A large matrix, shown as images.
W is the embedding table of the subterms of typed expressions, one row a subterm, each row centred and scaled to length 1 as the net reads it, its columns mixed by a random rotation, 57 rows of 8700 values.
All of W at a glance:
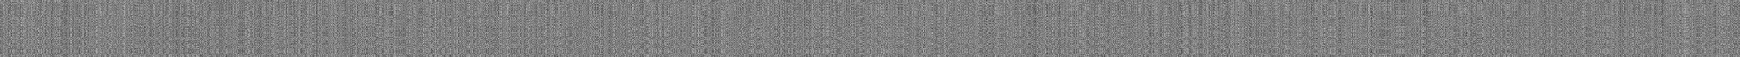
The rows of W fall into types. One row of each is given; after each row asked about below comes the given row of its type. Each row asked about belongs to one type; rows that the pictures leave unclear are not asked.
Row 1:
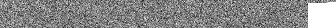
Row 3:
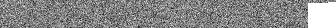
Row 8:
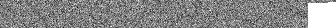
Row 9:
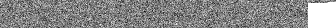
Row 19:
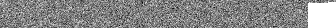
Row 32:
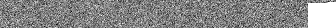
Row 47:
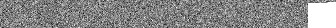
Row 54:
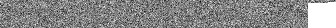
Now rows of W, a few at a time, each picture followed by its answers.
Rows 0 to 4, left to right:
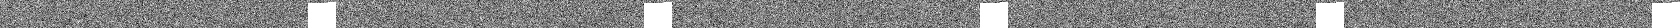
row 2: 54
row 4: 47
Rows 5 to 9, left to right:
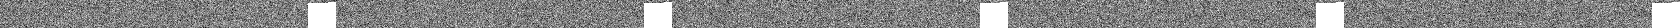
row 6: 32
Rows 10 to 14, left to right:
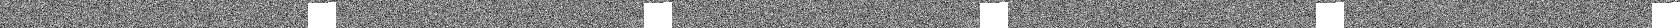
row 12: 8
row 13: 9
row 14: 32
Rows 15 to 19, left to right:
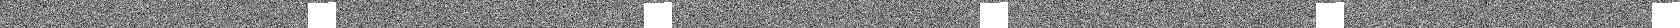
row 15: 8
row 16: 47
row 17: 1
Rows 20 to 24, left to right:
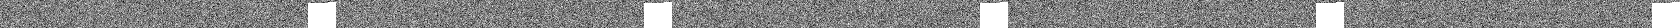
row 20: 32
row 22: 1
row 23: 32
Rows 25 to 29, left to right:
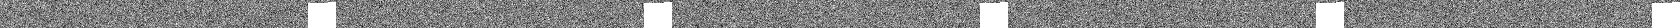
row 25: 1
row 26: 8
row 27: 3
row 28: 54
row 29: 47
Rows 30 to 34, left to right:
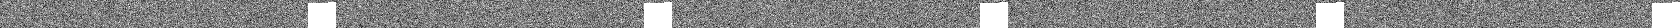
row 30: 8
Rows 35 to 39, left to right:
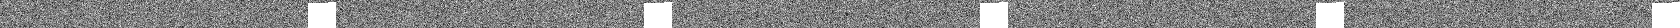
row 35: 32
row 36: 47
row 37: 9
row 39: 54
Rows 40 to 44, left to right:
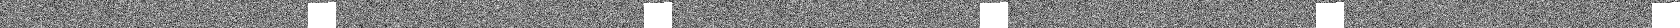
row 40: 8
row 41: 3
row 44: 32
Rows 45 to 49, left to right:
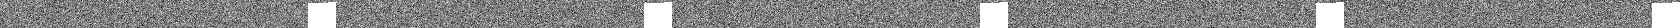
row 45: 47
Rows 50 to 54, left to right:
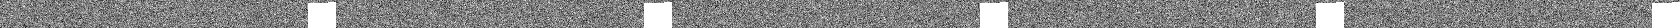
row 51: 8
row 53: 47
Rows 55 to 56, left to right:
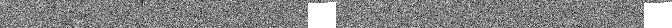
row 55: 19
